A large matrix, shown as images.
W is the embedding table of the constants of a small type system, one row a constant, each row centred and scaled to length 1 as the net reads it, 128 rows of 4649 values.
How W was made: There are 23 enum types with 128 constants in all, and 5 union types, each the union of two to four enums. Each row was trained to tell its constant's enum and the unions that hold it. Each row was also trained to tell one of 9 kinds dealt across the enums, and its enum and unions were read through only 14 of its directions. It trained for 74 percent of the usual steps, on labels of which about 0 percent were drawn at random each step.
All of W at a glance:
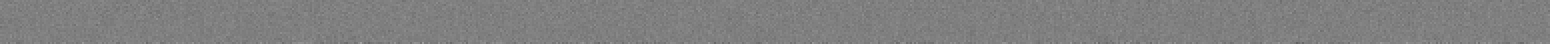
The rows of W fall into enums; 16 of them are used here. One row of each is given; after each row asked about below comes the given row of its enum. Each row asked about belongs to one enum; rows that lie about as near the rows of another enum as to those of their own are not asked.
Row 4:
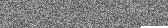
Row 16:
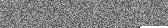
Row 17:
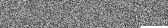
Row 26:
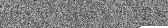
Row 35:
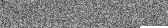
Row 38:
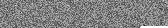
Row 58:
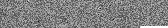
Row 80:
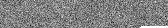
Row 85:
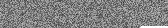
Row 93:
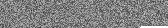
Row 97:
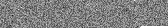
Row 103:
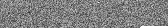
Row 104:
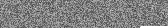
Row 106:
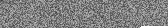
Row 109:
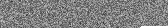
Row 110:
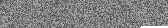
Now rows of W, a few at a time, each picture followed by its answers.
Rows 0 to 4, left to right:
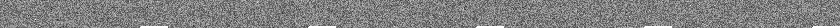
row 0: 35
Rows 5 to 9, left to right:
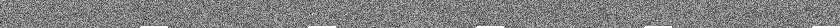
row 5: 103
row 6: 93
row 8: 106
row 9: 58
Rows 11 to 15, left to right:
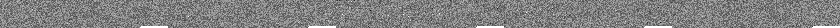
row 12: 4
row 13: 4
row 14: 103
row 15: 106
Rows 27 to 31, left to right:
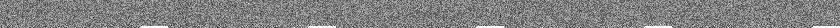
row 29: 58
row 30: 85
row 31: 16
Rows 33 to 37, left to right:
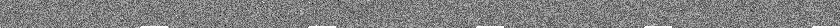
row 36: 4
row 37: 16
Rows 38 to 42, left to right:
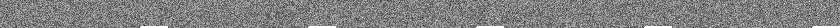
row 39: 58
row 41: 103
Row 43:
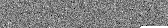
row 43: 26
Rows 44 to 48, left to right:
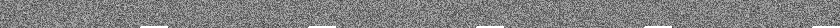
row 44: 35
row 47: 38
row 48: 4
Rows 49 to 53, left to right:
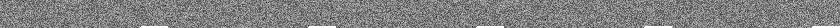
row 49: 85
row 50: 16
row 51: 26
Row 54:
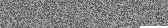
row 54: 93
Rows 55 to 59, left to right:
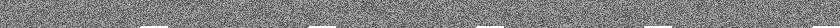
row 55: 58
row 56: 85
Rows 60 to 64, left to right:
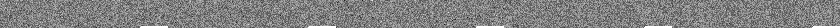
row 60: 26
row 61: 58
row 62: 104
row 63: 110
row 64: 106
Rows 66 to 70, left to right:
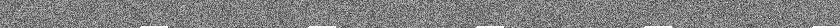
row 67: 106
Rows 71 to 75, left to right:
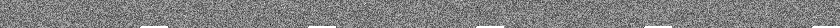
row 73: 35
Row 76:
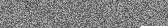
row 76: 85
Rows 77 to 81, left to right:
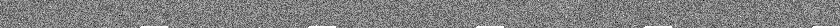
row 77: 17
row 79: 85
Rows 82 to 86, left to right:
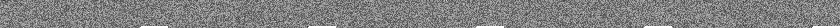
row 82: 110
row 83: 4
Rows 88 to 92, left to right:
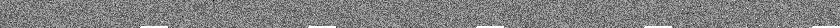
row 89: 35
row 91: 104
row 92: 26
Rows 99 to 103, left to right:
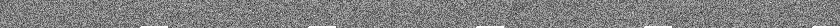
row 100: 26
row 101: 58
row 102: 16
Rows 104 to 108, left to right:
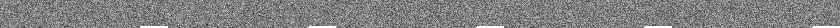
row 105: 80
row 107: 103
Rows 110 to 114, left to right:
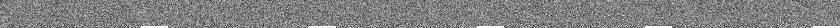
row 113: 103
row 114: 93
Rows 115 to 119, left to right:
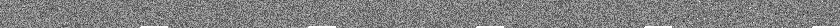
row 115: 93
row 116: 97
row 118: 110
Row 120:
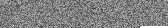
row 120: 16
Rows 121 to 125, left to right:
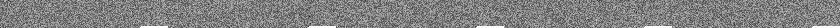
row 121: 106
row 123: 4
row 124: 106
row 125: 85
